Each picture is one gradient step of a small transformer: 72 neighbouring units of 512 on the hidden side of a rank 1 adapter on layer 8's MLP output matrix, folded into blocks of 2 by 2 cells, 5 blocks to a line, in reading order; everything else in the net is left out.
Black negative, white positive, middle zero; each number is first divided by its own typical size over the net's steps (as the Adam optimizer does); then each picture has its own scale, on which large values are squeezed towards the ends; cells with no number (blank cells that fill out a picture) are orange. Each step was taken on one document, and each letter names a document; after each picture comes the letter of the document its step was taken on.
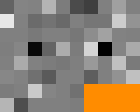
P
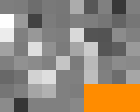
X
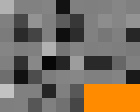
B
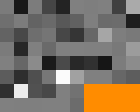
B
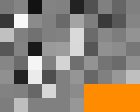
X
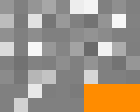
P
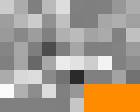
B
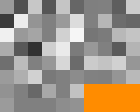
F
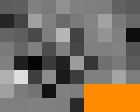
B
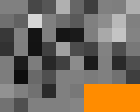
F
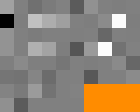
P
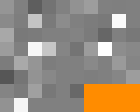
P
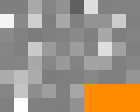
P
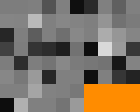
X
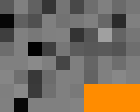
X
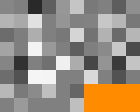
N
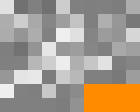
B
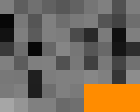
N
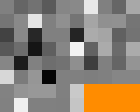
N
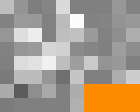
B
